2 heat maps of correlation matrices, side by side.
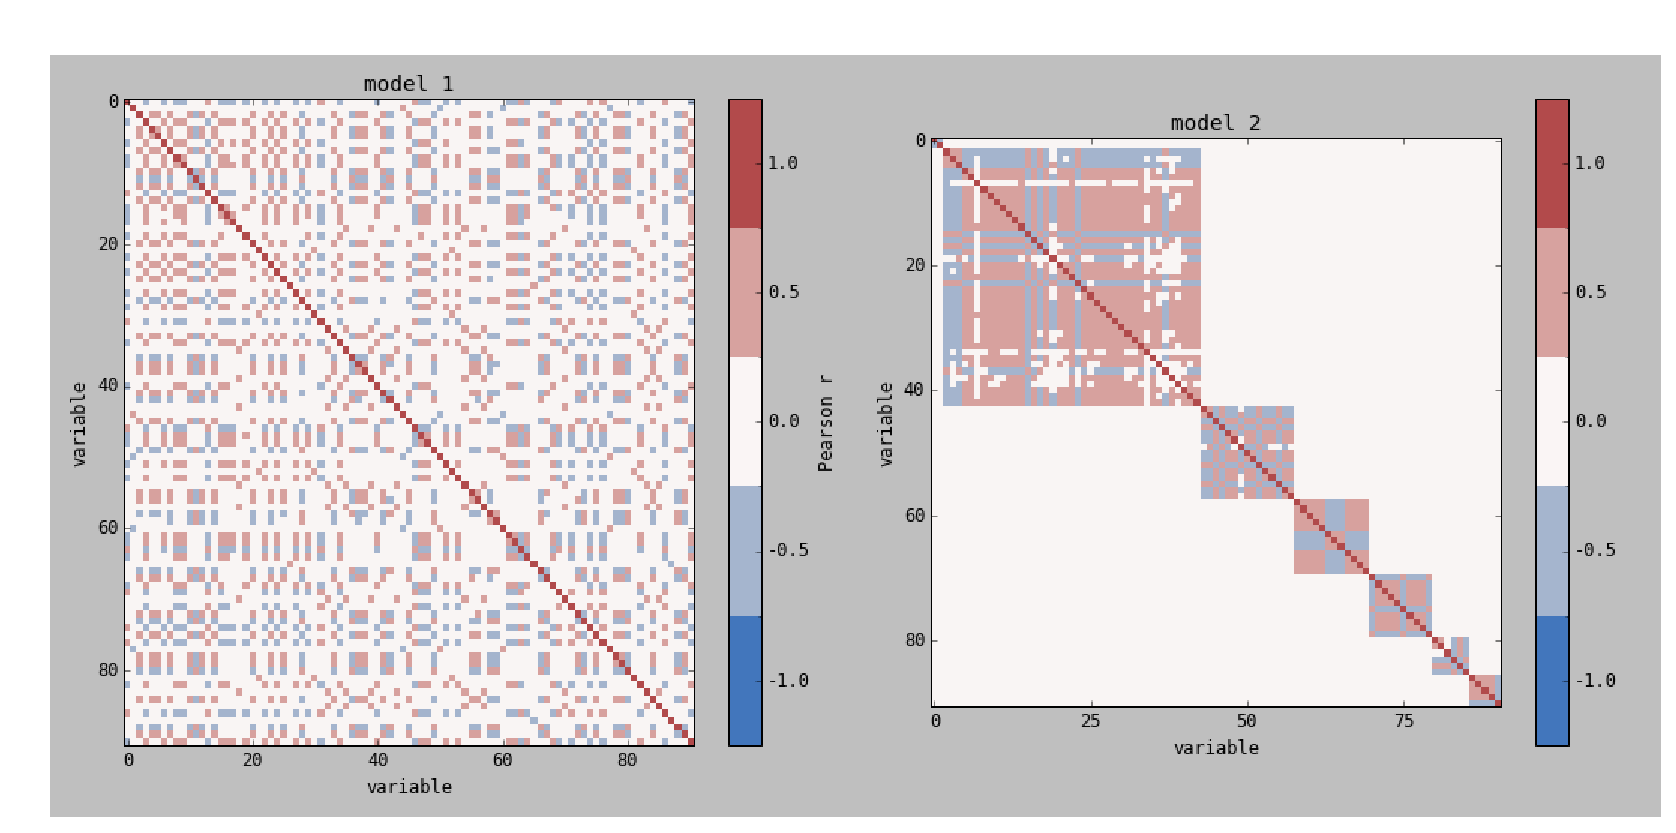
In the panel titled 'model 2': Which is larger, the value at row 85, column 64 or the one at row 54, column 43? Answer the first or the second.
the first
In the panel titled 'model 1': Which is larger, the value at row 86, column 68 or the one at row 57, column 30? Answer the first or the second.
the second
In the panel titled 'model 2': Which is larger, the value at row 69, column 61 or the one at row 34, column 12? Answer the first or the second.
the first
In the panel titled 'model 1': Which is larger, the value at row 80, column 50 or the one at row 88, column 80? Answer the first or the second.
the second
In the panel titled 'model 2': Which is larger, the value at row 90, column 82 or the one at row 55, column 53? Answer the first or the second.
the first
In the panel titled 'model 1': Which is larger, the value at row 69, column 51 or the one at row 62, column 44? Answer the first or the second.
the second
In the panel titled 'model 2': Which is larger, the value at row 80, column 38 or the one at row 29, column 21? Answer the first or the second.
the second
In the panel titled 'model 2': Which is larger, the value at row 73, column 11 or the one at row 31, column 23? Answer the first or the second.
the first
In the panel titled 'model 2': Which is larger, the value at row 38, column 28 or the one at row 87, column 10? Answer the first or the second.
the first
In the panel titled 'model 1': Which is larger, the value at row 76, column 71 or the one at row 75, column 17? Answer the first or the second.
the first
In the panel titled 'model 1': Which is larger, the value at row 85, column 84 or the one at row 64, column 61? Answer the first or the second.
the second
